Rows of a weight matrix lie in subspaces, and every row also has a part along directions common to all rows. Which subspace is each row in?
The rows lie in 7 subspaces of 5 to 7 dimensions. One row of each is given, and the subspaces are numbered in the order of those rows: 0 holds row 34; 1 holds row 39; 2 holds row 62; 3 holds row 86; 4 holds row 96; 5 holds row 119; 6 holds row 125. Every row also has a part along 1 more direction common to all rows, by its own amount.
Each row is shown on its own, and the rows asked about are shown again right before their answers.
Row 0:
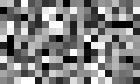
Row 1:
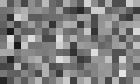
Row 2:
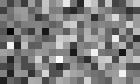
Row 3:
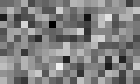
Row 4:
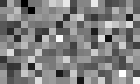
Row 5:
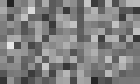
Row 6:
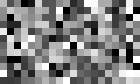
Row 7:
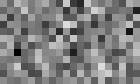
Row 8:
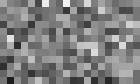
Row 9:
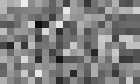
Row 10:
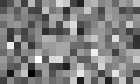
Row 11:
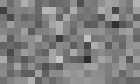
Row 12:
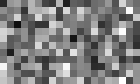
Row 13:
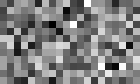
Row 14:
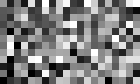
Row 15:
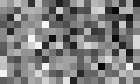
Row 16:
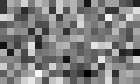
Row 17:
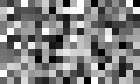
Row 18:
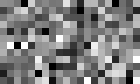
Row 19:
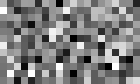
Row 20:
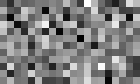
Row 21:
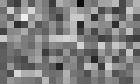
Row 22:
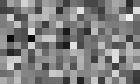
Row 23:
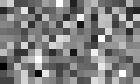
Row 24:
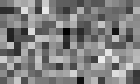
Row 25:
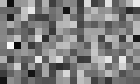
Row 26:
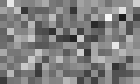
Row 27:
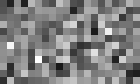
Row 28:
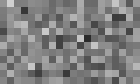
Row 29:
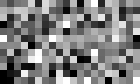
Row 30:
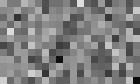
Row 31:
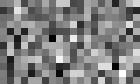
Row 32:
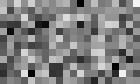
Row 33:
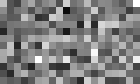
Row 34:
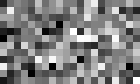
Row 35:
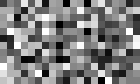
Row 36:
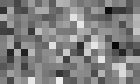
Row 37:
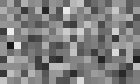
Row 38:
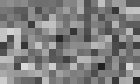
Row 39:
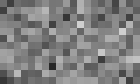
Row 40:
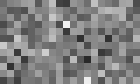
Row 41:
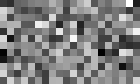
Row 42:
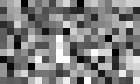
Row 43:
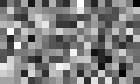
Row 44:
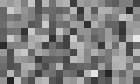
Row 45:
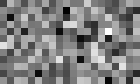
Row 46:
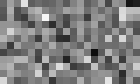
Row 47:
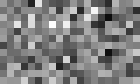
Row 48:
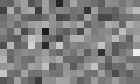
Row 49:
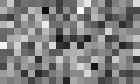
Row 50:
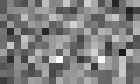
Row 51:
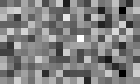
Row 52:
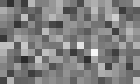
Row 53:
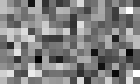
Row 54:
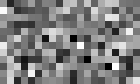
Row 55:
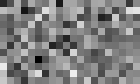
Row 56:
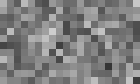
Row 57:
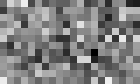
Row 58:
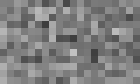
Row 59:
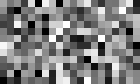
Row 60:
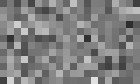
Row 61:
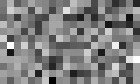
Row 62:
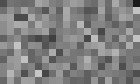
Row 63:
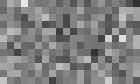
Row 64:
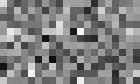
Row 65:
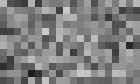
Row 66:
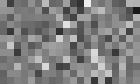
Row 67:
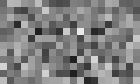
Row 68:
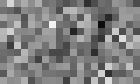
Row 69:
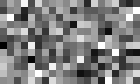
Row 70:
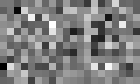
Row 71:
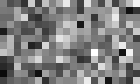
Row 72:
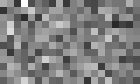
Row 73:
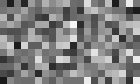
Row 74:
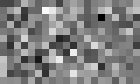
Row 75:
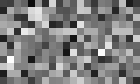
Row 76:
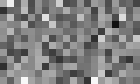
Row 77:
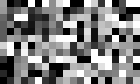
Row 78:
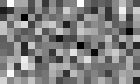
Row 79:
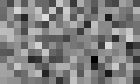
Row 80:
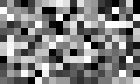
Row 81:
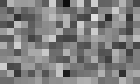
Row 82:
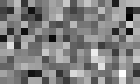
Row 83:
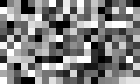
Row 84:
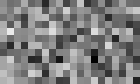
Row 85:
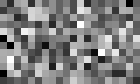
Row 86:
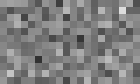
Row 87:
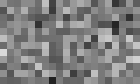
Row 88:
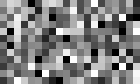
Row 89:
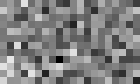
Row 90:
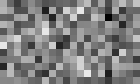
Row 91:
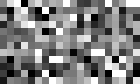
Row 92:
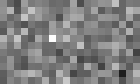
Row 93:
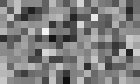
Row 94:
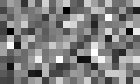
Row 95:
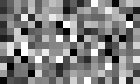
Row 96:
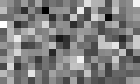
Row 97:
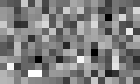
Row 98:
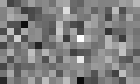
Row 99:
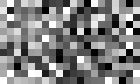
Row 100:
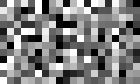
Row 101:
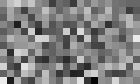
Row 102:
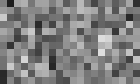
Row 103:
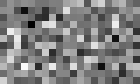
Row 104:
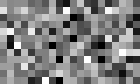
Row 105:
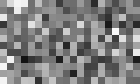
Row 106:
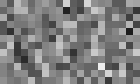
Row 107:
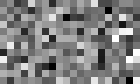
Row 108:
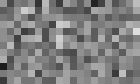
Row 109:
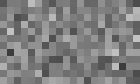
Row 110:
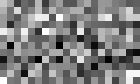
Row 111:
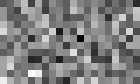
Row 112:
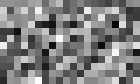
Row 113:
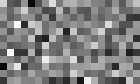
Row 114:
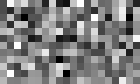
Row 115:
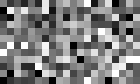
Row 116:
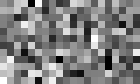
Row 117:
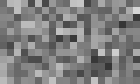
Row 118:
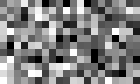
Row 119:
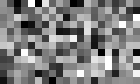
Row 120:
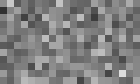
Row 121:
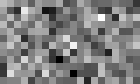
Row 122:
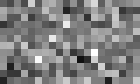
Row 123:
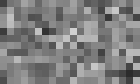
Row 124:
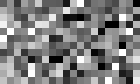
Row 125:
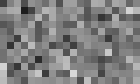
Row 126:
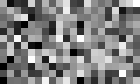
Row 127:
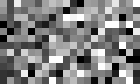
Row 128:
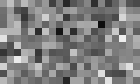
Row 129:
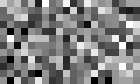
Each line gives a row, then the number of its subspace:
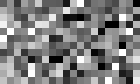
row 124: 1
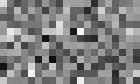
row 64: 0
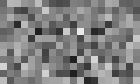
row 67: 2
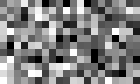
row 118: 2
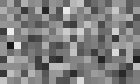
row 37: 0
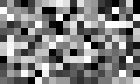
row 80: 6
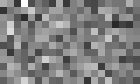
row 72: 6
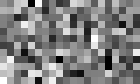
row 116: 5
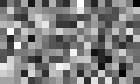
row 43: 1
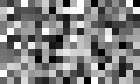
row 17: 1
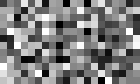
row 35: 3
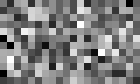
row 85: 1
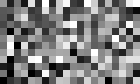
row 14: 1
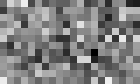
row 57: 5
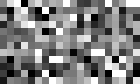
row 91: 5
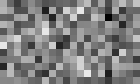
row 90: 4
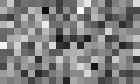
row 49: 4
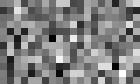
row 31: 3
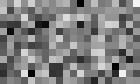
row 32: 1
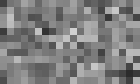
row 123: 0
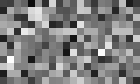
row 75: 1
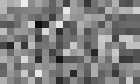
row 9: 1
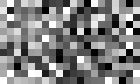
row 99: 1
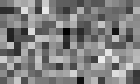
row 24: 0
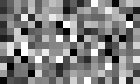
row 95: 3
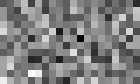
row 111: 4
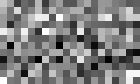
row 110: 0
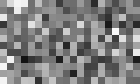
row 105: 5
